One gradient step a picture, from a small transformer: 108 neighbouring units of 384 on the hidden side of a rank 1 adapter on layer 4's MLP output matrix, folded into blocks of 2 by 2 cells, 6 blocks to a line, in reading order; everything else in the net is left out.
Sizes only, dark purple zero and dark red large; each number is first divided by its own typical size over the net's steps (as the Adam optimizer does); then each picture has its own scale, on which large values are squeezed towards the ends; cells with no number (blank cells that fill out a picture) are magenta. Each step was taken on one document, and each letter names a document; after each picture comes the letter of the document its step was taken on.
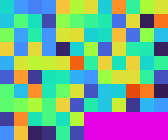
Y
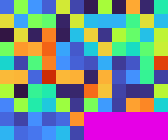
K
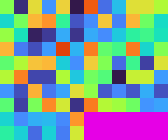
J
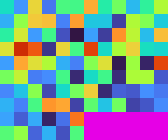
J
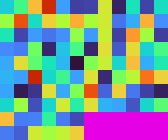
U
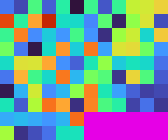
J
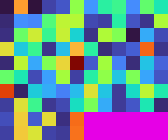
Y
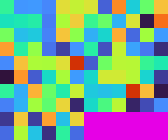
Y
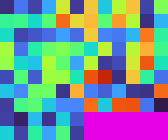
K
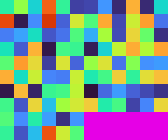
U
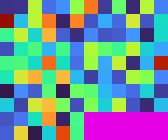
J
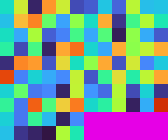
U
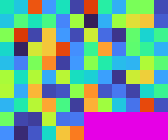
K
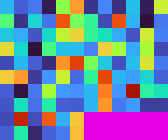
Y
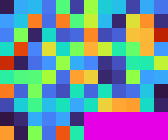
K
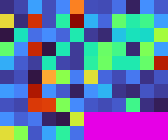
J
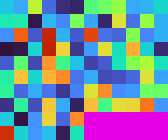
K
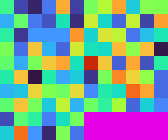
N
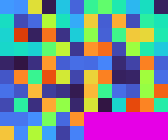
K
